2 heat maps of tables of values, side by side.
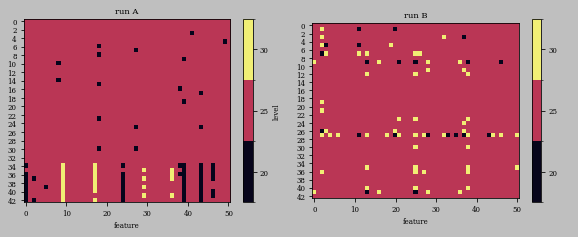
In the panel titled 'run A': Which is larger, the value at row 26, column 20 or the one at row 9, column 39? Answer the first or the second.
the first
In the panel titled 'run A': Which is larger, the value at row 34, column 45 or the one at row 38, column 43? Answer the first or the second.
the first
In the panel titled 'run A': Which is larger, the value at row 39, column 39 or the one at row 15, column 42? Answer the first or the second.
the second
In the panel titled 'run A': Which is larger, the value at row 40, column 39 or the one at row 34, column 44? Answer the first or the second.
the second
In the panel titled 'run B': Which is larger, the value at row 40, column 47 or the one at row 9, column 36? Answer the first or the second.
the second
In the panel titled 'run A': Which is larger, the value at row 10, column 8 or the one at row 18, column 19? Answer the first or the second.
the second
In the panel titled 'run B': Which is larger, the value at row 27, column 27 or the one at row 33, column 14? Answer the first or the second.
the first
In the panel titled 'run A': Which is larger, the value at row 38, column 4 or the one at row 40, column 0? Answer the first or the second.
the first
